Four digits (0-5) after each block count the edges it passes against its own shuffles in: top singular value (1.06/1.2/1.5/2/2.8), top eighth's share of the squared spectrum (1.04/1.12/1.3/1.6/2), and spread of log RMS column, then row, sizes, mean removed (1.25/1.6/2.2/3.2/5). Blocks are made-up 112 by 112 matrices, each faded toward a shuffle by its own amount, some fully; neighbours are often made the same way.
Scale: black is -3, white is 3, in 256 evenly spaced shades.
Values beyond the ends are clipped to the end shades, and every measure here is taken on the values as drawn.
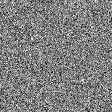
2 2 0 0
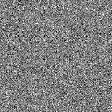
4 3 2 1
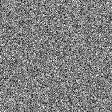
2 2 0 0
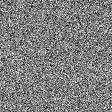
0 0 0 0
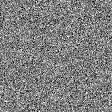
1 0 0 0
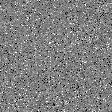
0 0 1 0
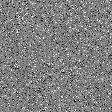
0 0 0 0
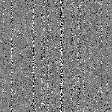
2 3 4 0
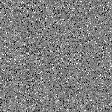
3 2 1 1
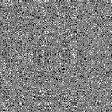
4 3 2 2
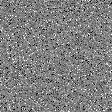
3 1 0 0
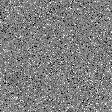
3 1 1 0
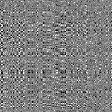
5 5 4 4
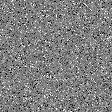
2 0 0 0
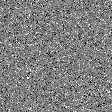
1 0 0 0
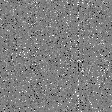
2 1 1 0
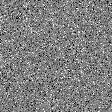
0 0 0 0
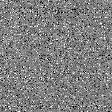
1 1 0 2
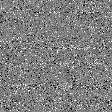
1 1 0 2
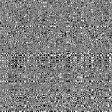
4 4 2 4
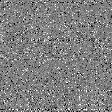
3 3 0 2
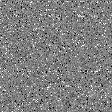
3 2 0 1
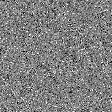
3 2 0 0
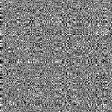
5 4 3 3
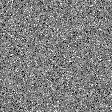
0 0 0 0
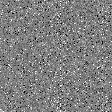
2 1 1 0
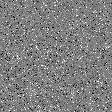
0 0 0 0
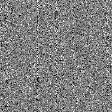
1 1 3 0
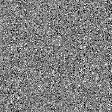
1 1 3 0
